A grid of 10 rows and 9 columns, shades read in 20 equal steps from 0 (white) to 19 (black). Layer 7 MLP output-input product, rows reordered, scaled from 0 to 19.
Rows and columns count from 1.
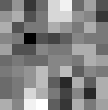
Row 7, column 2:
9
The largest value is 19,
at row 4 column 3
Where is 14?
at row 4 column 5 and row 9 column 6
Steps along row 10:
up down down up up down up down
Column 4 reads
11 10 10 13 9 11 5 5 6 0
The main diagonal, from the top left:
12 6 10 13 10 9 12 12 6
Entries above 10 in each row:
5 2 1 4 3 3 1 4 3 2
